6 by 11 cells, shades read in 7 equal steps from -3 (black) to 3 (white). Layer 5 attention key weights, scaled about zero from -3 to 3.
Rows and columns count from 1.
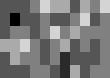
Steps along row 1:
same same up up down same down up down up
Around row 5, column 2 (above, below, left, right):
1 -1 -1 0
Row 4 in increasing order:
-1 -1 -1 0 0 0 0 1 1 1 2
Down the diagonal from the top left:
-1 -3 0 0 -1 -1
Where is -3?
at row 2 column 2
